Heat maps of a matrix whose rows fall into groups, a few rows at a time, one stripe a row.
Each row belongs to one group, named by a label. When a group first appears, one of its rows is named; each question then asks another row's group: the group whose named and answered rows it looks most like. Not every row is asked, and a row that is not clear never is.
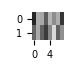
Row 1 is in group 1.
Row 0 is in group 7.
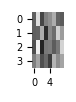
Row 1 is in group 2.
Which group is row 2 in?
1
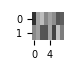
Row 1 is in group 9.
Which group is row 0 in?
7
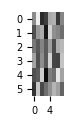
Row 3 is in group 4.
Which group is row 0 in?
1
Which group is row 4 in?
2
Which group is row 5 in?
1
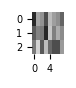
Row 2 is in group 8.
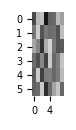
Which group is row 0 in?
2
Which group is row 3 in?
4
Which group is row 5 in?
2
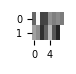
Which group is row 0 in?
1
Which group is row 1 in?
4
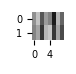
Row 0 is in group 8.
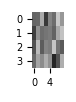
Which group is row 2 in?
1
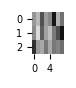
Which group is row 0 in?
8
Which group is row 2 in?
7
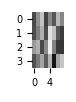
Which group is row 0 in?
2
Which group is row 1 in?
7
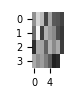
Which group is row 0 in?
7
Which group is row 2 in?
7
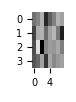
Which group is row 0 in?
2
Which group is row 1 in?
7
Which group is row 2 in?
1
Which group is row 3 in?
2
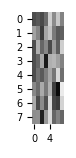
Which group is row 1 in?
8
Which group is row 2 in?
1
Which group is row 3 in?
2
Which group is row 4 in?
9
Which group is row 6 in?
4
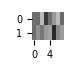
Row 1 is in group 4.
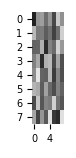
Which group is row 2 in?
2
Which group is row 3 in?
8
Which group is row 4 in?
8
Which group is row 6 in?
1
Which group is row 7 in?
4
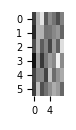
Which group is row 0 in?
7
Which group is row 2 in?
1
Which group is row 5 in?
1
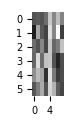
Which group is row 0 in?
9
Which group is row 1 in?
9
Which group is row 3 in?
8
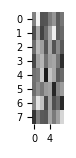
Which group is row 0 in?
1
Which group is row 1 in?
1
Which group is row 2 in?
7
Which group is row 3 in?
7
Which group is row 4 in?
7
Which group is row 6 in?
7
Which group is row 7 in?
9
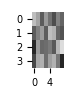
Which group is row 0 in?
8
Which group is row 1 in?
7
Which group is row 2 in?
9
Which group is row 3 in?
7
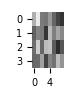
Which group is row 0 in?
8
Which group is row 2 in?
8
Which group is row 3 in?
2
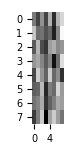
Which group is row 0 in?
4
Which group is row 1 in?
4
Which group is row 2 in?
1
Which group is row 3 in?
4
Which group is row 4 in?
7
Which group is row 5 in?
2
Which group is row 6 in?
2
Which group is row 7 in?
2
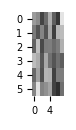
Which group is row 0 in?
4
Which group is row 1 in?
4
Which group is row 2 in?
1
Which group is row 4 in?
8
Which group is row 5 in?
8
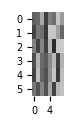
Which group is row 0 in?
2
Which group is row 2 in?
4
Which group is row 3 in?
1
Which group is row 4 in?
1
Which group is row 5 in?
4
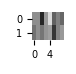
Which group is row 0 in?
8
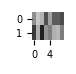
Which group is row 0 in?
7
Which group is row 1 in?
1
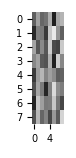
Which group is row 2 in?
4
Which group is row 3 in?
9
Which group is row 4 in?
7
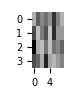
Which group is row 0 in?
4
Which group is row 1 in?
9
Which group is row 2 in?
7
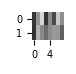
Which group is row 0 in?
2
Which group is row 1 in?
7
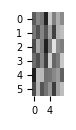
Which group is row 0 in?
9
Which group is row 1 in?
4
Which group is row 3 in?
4
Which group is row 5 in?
9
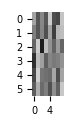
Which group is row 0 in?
4
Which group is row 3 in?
7
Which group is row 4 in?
1
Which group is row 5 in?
1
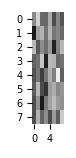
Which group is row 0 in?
8
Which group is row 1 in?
7
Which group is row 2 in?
4
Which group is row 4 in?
9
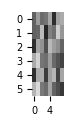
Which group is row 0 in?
9
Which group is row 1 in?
2
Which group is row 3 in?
8
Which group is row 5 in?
8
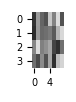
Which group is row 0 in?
9
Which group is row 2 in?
8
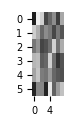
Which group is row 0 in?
7
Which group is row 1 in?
8
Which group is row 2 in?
1
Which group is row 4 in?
8
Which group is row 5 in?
9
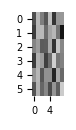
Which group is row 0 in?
9
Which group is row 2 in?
9
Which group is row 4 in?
8
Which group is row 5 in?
1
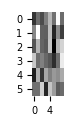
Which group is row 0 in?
9
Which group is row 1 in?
8
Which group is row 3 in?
4
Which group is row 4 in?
1
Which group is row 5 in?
7
